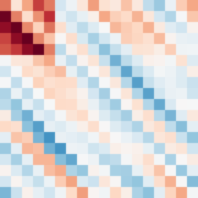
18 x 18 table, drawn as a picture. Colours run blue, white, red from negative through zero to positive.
In the top left lies a patch that is higher than the rest. Neither half mirrors the other. The grain runs diagonally down to the right. The top left is the ninth with the highest average.
